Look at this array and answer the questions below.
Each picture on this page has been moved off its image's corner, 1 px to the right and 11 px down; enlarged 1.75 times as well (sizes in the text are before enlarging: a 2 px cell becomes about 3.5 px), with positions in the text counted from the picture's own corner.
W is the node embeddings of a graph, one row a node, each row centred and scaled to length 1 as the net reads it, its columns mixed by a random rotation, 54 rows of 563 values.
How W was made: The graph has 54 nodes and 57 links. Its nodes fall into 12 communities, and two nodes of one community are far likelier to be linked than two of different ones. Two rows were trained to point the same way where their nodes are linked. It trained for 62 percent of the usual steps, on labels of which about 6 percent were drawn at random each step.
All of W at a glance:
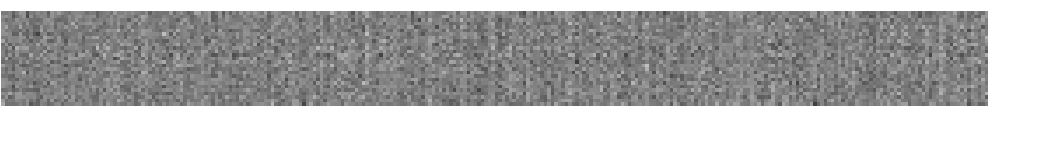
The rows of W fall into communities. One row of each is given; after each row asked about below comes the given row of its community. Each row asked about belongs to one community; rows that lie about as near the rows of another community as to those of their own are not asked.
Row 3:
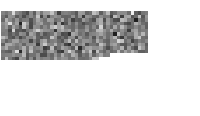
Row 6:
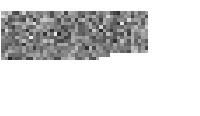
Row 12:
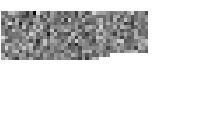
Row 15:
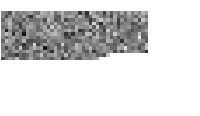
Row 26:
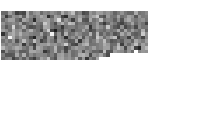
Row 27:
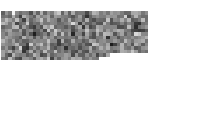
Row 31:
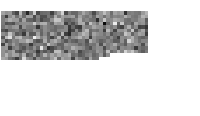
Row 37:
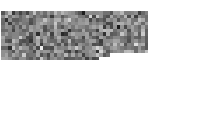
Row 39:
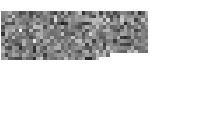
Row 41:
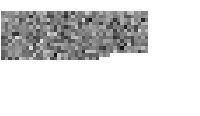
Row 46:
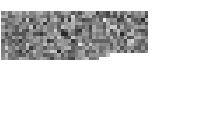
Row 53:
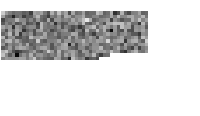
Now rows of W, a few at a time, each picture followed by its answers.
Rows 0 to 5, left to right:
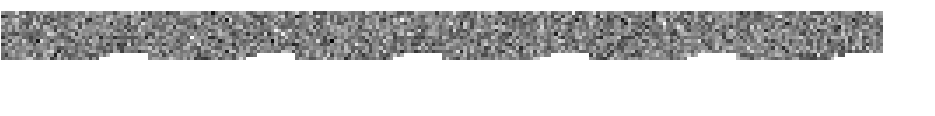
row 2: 39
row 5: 15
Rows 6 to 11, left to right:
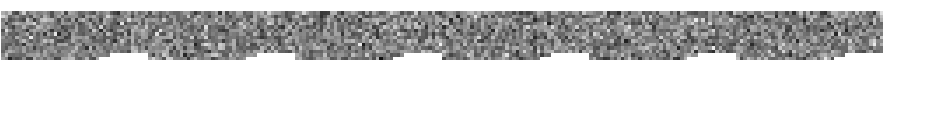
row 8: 12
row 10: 39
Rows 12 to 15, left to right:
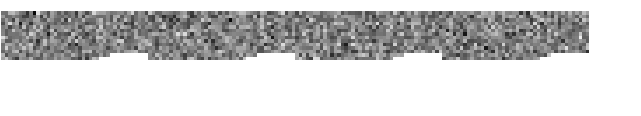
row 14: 41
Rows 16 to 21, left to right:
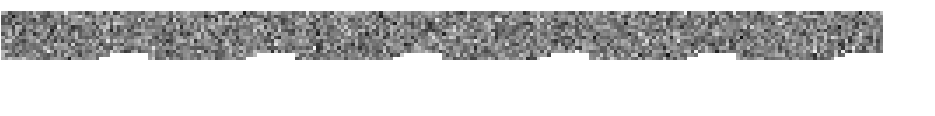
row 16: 53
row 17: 46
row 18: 27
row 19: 26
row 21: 15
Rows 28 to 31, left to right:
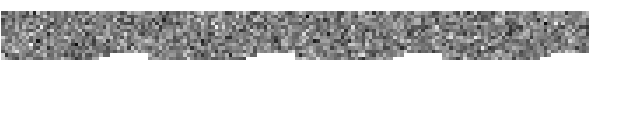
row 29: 37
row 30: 41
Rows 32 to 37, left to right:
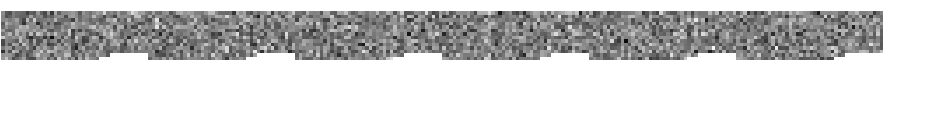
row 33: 15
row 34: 3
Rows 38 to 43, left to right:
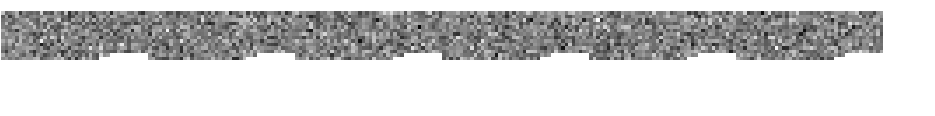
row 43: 31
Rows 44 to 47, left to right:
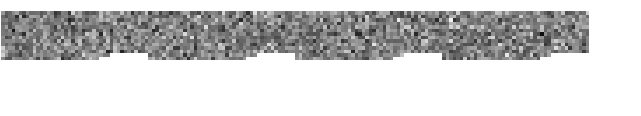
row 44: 53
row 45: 41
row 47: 39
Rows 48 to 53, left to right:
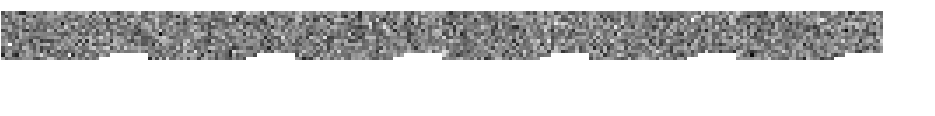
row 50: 6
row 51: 53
